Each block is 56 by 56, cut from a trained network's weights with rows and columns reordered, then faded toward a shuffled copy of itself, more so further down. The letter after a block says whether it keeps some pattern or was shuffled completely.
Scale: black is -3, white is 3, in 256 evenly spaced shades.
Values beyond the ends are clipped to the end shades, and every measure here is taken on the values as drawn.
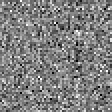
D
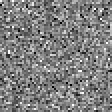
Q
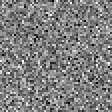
D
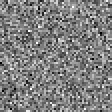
Q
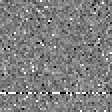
D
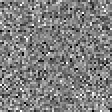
D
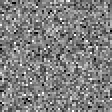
Q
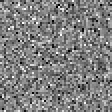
Q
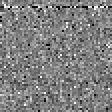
D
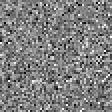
D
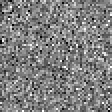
Q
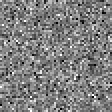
Q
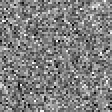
Q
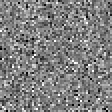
D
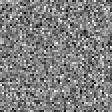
D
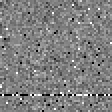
D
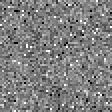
Q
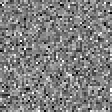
Q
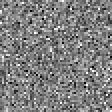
Q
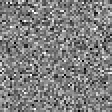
D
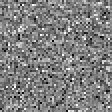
D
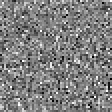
D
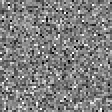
Q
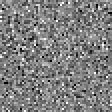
Q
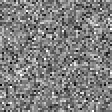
Q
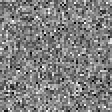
D
